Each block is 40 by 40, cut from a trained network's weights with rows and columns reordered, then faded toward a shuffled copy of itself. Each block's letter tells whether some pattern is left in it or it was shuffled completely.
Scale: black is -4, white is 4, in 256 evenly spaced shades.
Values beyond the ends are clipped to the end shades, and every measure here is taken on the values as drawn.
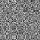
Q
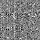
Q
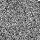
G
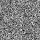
G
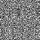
Q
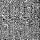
Q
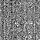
Q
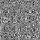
Q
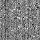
Q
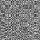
Q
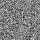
G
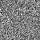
G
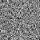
Q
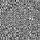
Q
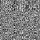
Q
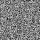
G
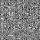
Q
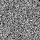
G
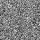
G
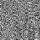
Q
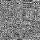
Q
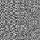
Q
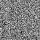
G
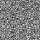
Q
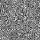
Q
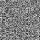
Q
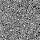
G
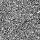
G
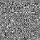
Q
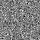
G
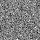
G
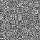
Q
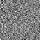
Q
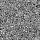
G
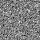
G
